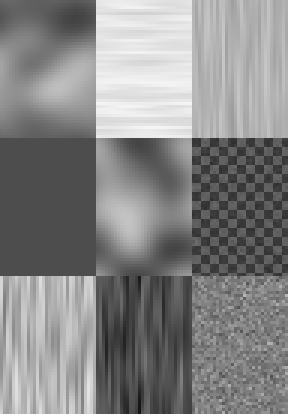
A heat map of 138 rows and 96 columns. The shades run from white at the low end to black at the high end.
It is made of 3 by 3 panels. Panel 1,1: middling, smooth, strong in contrast. Panel 1,2: very low, streaked across, faint in contrast. Panel 1,3: low, streaked downward, faint in contrast. Panel 2,1: high, flat. Panel 2,2: middling, smooth, strong in contrast. Panel 2,3: high, checkered. Panel 3,1: low, streaked downward. Panel 3,2: high, streaked downward. Panel 3,3: middling, fine-grained.
